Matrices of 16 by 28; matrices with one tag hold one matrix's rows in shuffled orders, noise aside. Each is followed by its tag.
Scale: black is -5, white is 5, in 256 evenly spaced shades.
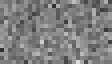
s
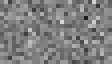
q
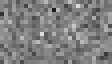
s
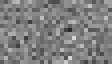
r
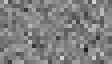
q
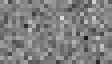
q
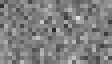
s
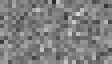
s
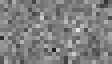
s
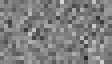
q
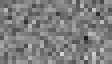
q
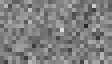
q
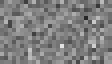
q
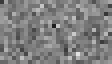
s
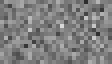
q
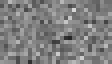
r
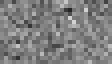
r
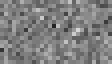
s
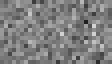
q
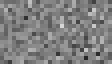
q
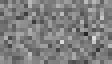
q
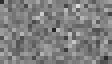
s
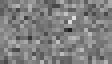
r
